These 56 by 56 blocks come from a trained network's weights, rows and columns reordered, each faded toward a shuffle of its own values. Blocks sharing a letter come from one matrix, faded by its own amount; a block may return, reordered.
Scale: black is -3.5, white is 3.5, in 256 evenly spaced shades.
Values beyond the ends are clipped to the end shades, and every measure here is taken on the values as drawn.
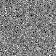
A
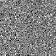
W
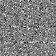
W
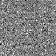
A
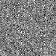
W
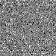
A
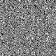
A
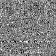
A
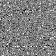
W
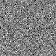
A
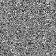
A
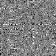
W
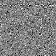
W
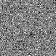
A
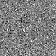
A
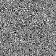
A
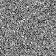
A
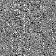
W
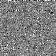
W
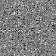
W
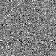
A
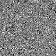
A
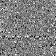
W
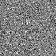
A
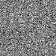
A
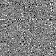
W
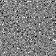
W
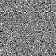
W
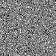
W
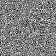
A
